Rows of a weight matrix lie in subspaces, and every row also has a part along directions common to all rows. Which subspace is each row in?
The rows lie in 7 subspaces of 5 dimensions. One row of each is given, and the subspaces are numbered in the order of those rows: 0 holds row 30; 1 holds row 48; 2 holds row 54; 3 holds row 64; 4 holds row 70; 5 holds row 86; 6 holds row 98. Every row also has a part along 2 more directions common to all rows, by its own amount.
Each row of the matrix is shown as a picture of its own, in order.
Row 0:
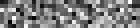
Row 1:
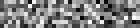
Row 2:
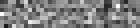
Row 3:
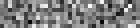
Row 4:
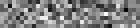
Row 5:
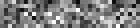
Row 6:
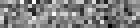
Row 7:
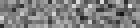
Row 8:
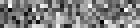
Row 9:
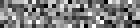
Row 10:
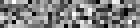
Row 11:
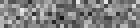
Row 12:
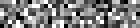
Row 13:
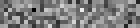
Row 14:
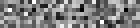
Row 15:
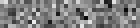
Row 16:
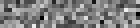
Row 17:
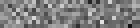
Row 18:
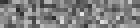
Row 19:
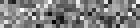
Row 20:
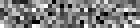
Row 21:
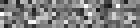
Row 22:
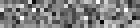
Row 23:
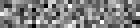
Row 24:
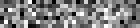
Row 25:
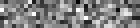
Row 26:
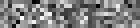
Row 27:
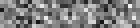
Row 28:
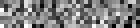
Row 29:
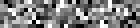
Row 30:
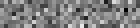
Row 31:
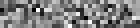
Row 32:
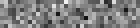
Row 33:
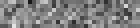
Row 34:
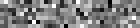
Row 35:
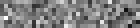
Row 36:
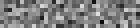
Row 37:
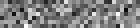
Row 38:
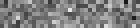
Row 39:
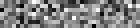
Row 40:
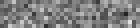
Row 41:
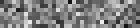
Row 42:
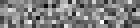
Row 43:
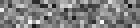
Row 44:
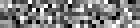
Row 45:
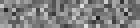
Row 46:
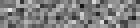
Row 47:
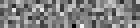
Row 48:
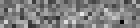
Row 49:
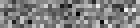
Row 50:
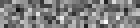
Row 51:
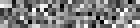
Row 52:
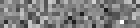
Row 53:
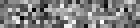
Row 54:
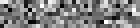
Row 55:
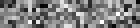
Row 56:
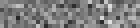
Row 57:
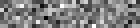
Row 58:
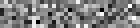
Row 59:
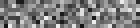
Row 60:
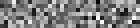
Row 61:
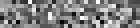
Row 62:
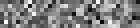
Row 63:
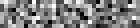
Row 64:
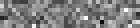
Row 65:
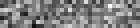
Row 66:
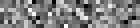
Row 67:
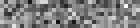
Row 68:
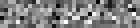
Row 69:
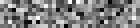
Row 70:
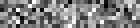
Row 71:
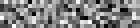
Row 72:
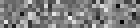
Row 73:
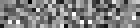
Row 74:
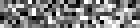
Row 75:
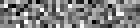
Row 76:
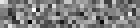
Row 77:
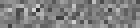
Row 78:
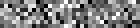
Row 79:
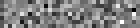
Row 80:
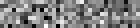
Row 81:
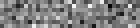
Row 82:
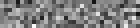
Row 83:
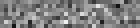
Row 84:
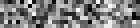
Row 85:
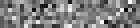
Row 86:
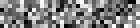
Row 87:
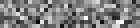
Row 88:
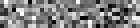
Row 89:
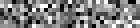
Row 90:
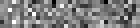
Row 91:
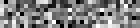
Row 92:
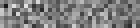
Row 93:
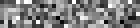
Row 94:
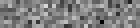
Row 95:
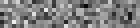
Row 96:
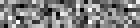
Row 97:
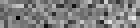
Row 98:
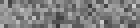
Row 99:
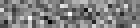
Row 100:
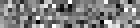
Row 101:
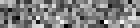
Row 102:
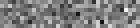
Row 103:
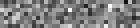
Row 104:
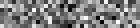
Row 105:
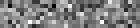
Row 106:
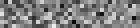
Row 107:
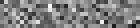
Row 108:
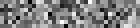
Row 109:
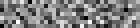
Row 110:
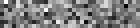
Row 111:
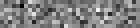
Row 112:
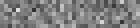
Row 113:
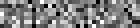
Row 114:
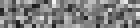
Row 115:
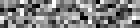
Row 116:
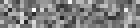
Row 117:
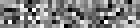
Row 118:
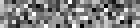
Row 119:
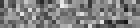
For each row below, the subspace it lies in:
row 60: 5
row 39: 4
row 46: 3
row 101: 6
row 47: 5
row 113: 2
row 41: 5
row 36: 3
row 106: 2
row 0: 0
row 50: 0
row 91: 2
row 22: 4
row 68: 1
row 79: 1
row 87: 1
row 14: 3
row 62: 1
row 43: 4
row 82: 3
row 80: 5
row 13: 4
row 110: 2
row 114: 3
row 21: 2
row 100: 0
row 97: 6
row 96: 4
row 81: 6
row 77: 3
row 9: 1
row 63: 0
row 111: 4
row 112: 5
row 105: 4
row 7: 6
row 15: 0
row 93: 6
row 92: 5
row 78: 0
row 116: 4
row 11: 6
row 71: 3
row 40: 5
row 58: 2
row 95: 2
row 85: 0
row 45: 5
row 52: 1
